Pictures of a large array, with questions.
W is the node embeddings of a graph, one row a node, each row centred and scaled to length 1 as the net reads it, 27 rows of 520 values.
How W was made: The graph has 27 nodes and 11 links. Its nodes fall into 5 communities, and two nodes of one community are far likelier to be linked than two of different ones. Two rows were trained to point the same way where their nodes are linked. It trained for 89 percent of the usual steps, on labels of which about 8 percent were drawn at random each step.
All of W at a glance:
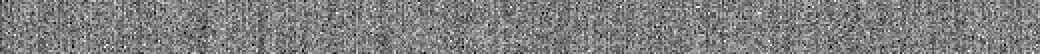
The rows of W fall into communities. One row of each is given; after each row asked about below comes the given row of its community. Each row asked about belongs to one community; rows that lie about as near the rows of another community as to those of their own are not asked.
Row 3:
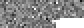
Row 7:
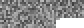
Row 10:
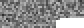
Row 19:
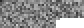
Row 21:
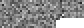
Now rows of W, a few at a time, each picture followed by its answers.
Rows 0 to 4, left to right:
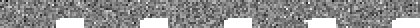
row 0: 3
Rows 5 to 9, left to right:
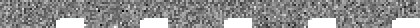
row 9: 7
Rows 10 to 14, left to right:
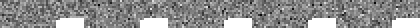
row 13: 21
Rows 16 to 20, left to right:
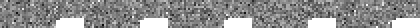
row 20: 21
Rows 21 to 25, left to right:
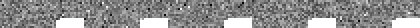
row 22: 7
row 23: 10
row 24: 19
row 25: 10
